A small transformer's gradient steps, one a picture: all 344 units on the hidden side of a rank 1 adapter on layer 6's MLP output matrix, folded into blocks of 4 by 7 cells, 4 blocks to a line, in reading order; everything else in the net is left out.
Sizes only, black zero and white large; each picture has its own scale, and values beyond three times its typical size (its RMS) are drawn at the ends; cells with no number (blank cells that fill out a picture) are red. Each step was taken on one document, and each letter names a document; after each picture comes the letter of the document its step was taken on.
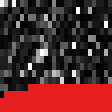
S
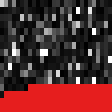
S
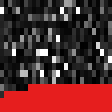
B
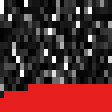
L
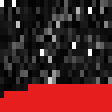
L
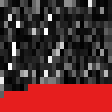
L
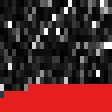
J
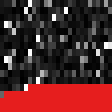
J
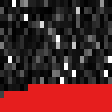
L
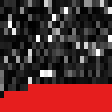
J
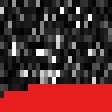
B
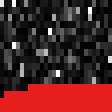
S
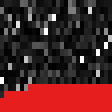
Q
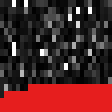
S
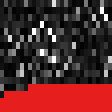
B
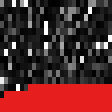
Q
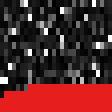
Q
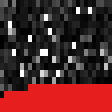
B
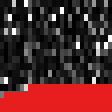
Q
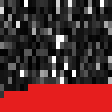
L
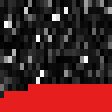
J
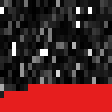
S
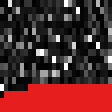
B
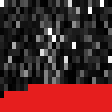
L
